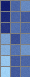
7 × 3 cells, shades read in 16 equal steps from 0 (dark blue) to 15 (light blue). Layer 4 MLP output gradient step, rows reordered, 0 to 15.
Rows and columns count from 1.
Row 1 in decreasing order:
9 6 0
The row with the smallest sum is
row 2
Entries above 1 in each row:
2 2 3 3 3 3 3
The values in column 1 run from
0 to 15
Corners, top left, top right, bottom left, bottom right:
0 9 15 7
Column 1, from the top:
0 1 2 11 12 14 15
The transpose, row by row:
0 1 2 11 12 14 15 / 6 6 7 4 7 5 5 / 9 5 6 8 10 6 7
